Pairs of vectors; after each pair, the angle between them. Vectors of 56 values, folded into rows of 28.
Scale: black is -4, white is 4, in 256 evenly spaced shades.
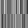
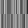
nearly parallel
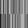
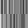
nearly opposite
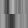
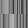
partly opposed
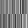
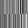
nearly parallel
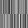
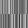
nearly opposite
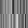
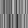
nearly opposite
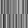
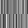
nearly parallel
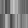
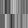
nearly parallel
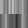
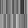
partly opposed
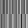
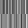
nearly parallel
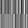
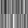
partly aligned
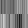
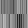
nearly parallel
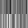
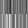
nearly parallel
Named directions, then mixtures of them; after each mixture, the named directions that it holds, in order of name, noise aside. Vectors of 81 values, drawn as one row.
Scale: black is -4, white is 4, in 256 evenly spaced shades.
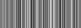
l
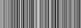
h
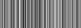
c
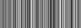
l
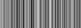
h, l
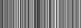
c, h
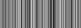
l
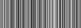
c, l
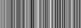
h, l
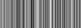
h, l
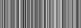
c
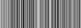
h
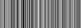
c, h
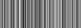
c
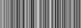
h, l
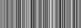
l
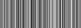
c, l
